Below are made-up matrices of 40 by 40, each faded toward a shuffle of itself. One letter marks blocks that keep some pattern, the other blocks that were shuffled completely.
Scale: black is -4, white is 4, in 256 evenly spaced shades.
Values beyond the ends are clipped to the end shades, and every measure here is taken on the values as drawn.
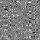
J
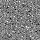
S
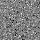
S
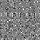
J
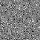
J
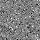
S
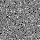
S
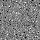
S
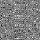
J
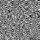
J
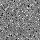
S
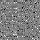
J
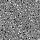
S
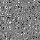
J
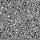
S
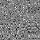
J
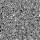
S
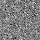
S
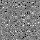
J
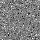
S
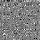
J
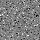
S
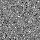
S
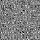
J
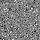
S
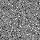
S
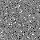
S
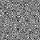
J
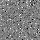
S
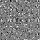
J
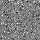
S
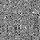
J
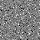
S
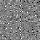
J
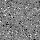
S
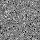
S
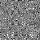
J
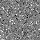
S
